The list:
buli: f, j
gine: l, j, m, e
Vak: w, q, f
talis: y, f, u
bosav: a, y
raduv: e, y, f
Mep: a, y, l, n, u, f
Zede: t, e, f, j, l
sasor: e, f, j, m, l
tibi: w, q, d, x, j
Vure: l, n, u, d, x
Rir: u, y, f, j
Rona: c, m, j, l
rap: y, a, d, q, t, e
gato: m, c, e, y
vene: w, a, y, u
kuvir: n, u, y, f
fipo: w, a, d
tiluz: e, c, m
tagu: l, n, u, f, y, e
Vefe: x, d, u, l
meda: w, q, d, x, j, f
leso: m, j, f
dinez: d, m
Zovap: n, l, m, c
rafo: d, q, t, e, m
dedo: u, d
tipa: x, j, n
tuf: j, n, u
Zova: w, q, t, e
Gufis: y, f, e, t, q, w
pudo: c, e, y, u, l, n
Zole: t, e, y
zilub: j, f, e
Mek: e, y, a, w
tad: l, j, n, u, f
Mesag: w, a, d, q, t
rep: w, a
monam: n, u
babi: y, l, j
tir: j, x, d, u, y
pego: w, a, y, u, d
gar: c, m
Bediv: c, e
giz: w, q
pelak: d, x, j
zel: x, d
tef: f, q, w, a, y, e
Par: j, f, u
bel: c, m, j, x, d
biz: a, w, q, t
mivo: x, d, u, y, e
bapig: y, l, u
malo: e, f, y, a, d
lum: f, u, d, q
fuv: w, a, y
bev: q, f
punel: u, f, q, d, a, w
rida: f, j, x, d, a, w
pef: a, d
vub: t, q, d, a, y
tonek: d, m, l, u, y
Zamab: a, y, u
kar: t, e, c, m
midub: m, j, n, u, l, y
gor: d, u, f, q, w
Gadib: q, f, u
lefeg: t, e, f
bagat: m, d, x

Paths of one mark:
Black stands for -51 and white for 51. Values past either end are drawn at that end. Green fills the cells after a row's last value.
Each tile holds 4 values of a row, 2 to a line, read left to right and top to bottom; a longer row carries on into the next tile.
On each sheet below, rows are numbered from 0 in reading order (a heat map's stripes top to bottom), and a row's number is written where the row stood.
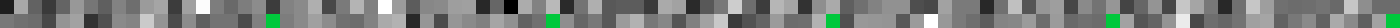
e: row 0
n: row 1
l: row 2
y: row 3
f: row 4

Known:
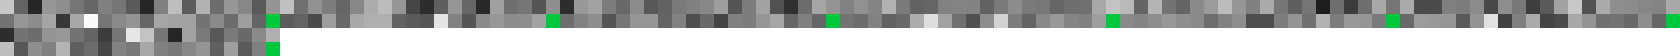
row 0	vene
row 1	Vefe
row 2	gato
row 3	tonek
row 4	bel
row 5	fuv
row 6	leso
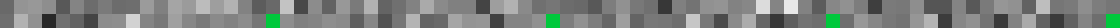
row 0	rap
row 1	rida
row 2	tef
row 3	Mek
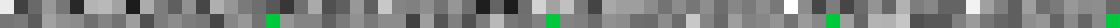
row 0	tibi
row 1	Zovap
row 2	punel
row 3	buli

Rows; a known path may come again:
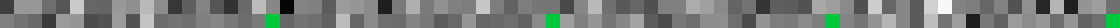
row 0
tiluz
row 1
raduv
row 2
Rona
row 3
tipa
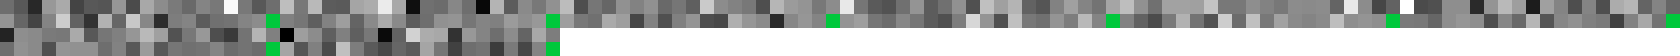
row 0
Vak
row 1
zel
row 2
rida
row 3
fipo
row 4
lum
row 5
tibi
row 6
gato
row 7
sasor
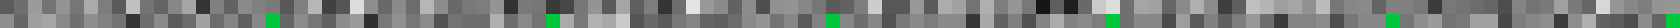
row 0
tad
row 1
Bediv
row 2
buli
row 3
Zovap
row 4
malo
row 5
Mek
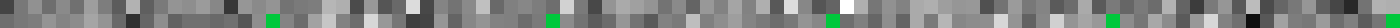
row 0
tagu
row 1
Rir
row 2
punel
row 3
dedo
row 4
midub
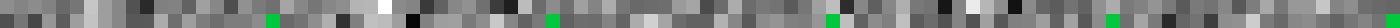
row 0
mivo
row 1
monam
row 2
tonek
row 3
leso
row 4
rap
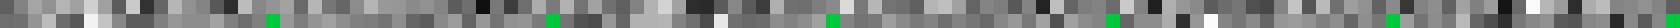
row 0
kuvir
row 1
bel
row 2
Vefe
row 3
pelak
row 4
vene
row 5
zilub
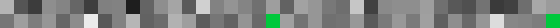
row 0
fuv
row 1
gar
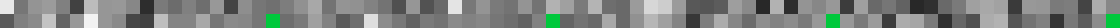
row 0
tir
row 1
Mep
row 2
Vure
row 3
gine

